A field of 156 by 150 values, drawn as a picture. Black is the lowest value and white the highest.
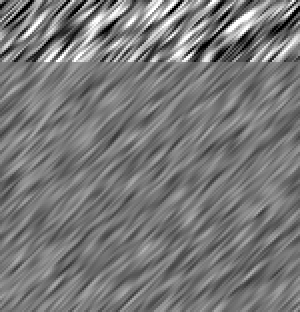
A few values lie far out on both sides of the bulk. The top middle is the ninth with the highest average. The bottom part is calmer, past a seam about 20% of the way down. Neither half mirrors the other.
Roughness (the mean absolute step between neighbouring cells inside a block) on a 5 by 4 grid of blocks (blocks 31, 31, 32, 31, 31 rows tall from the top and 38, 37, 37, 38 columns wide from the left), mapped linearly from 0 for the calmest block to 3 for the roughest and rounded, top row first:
3 3 3 3 / 0 0 0 0 / 0 0 0 0 / 0 0 0 0 / 0 0 0 0
